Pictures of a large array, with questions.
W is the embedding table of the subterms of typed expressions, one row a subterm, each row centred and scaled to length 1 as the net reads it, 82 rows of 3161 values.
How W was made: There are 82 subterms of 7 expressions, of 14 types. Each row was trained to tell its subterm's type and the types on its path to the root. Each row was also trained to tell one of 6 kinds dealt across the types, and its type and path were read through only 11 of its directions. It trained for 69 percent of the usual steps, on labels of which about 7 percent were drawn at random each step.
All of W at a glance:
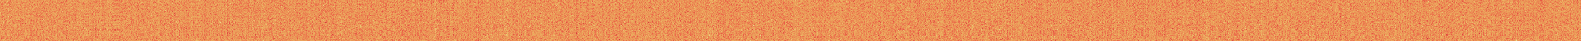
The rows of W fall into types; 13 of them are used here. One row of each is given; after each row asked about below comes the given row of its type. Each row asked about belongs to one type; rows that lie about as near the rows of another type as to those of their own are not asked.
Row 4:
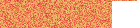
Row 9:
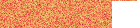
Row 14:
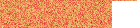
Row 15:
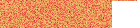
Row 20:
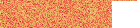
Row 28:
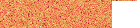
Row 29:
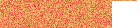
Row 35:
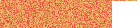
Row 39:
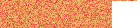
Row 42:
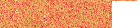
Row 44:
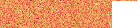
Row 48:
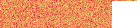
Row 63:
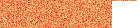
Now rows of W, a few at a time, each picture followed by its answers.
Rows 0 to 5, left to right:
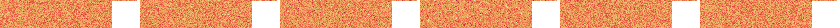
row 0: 44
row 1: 35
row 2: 35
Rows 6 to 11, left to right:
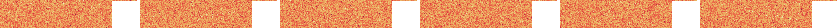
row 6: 9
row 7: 35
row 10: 48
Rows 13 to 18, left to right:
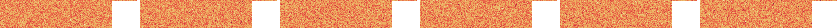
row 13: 4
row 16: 9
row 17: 39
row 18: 44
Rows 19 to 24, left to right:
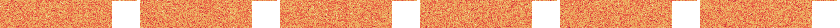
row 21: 15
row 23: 4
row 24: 15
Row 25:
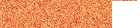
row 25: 20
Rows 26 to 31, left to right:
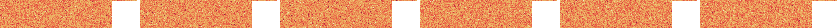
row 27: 20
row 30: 20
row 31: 63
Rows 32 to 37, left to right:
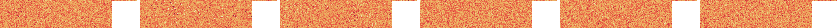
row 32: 28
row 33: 9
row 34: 39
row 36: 42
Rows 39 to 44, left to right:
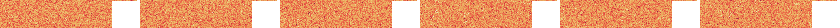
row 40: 63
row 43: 63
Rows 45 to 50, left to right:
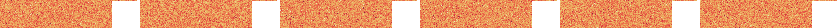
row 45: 42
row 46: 42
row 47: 28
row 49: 15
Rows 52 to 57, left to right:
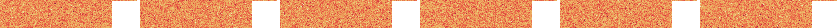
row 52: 4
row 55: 15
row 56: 35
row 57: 15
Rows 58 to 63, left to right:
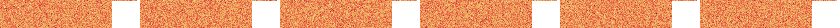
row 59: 20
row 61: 63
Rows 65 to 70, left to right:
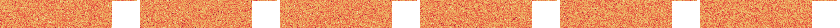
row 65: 15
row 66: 39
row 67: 42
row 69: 63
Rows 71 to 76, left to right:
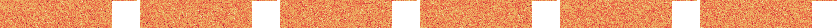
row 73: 29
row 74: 35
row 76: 20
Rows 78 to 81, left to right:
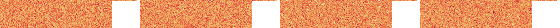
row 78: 63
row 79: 48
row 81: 35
